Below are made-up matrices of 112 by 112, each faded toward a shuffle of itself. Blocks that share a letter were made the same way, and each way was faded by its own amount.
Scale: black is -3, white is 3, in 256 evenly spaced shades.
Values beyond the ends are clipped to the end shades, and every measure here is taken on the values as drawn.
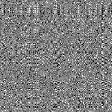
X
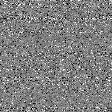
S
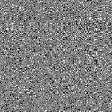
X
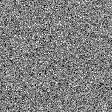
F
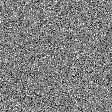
F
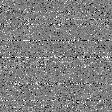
S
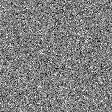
F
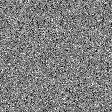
F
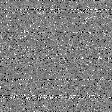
S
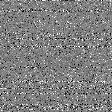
S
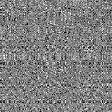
X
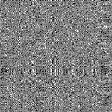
X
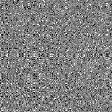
X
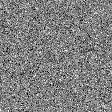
F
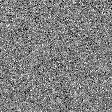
F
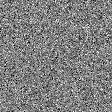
F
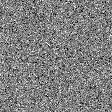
F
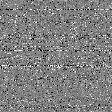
S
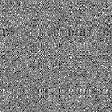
X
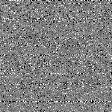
S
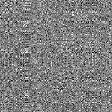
X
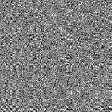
X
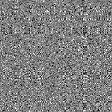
X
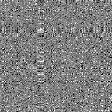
X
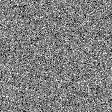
F
